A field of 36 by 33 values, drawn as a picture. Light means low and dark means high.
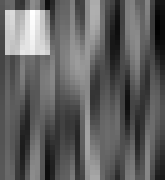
Streaks run downward. In the top left lies a patch that is lower than the rest. The ninth with the lowest average is the top left. On average the colour sits 60% of the way up the scale. Values change most from cell to cell in the top left.
